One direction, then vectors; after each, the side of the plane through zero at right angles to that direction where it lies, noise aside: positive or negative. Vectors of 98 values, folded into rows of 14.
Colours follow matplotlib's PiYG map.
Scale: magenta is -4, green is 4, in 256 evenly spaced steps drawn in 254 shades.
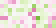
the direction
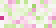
positive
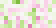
negative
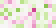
positive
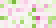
negative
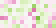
positive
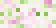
positive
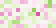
negative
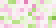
negative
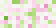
negative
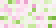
negative
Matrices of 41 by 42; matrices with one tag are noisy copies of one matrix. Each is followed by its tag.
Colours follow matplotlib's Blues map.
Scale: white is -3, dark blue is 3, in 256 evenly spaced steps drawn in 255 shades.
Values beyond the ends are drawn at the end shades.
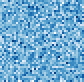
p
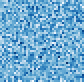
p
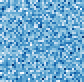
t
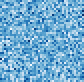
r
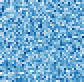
t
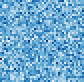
r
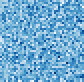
p
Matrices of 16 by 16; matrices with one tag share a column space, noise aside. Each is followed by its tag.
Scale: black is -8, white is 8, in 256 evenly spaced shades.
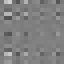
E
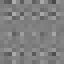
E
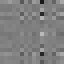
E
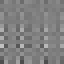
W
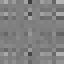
E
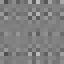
E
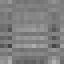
W
